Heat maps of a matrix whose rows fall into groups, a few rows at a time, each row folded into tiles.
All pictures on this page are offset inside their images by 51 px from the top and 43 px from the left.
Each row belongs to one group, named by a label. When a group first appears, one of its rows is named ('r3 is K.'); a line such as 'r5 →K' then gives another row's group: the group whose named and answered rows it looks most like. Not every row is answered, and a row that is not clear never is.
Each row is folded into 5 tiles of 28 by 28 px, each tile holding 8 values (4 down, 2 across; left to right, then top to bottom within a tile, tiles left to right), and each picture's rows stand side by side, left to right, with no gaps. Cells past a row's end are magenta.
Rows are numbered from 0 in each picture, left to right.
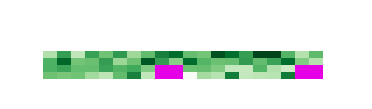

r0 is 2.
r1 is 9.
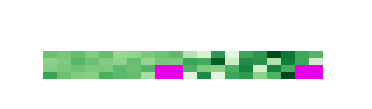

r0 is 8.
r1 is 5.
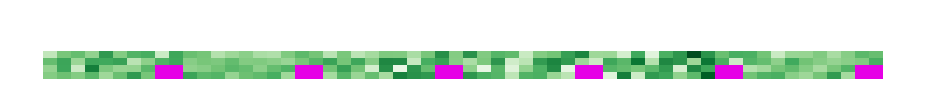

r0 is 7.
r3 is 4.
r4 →5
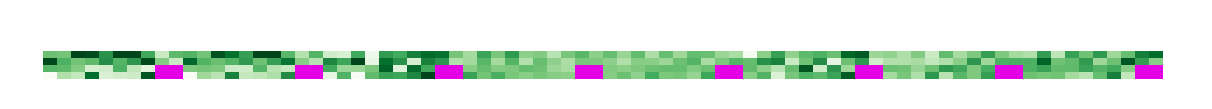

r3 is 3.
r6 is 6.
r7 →2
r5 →5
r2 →5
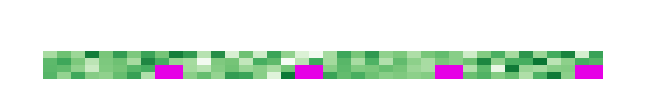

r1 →6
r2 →3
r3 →7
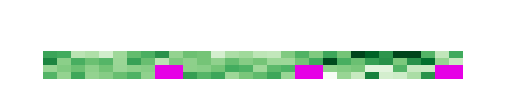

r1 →8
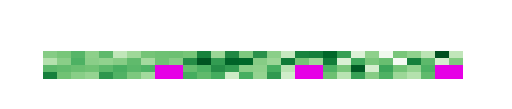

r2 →4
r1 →2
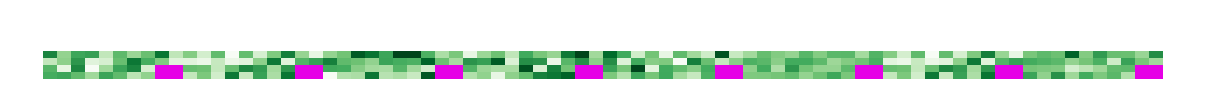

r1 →6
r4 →4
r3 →5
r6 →6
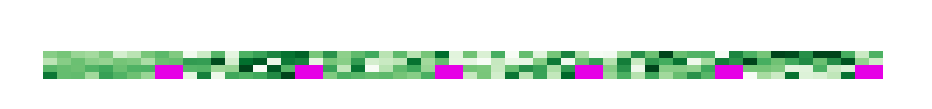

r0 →8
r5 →9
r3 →6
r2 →4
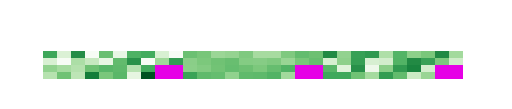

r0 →6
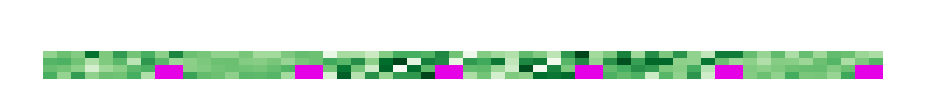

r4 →2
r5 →6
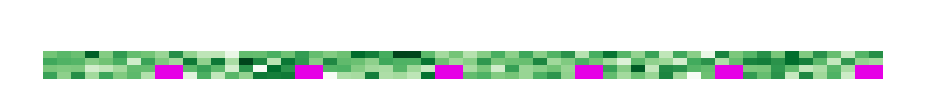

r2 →9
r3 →7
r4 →4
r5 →2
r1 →5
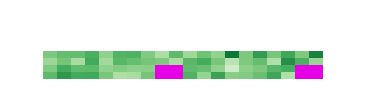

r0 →3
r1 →2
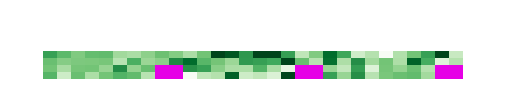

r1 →9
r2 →4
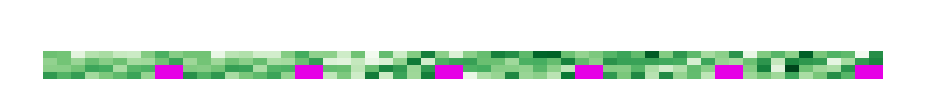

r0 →8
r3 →9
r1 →8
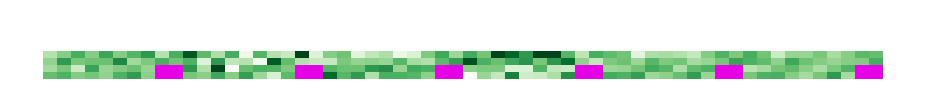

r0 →7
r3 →9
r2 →8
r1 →4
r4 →8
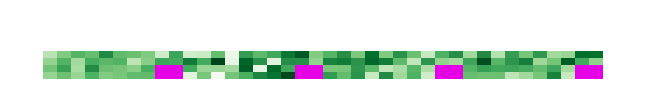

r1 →5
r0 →7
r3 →2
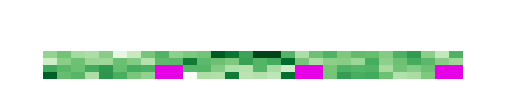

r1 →9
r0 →8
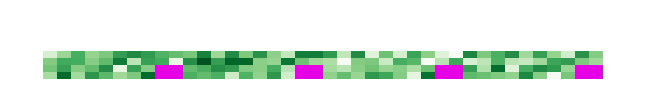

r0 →5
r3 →4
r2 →6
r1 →2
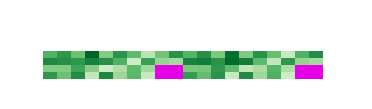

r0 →2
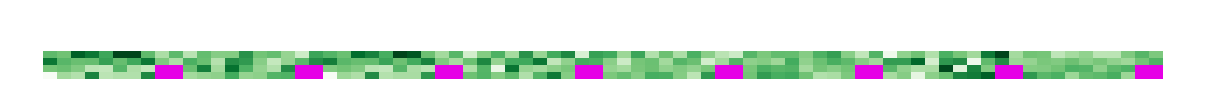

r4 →6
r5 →3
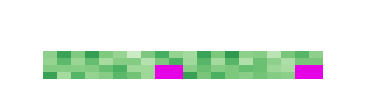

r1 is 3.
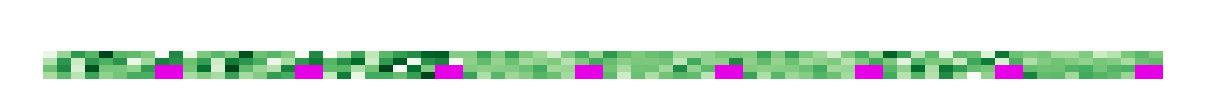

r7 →8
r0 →7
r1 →7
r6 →4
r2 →5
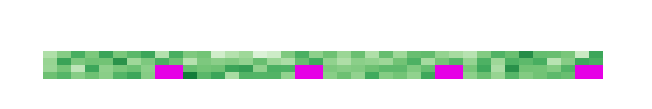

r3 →7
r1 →8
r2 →6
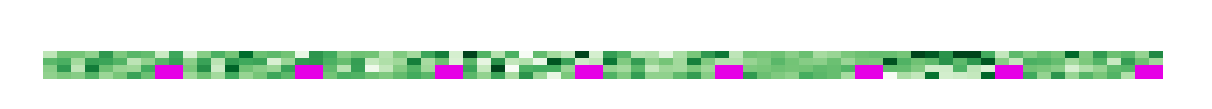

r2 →4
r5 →8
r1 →7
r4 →4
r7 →2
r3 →4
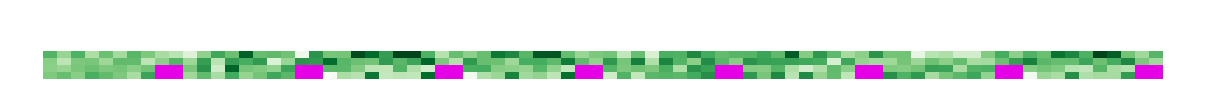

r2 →9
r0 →6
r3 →9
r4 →5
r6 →8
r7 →9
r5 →2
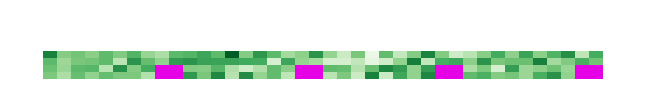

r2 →6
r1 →2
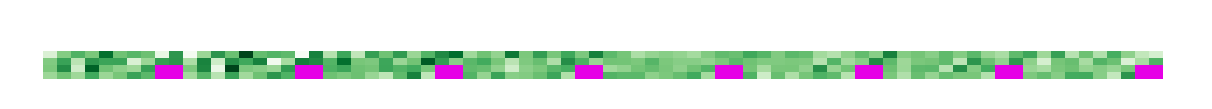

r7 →6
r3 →2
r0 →7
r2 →2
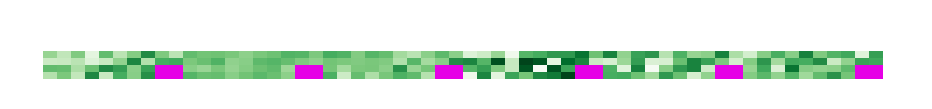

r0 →6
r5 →7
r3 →5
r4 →4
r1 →4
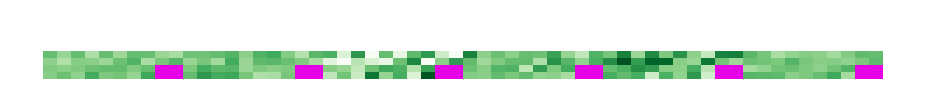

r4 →2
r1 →3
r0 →6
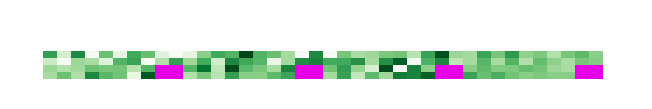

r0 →6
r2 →5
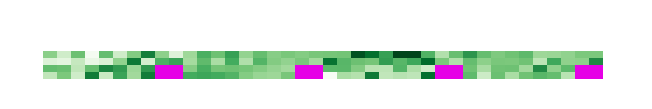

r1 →3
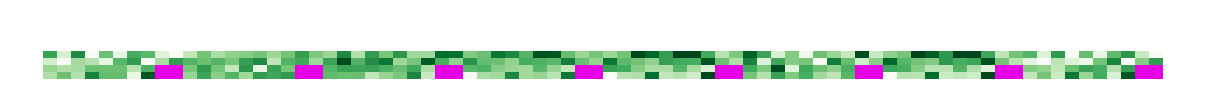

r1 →5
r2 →2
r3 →9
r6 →9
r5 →4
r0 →6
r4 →9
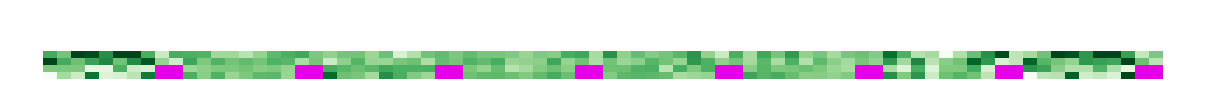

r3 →4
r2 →8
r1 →4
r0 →9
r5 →3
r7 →9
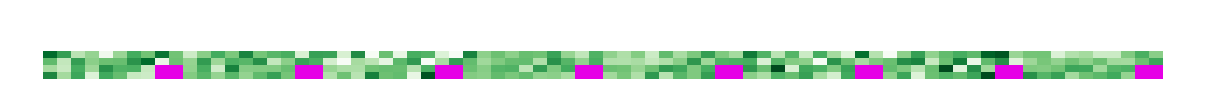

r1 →7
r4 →6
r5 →4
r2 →6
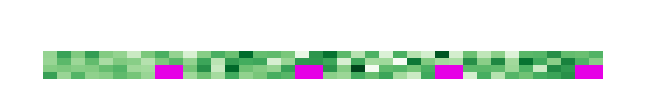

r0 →3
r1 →7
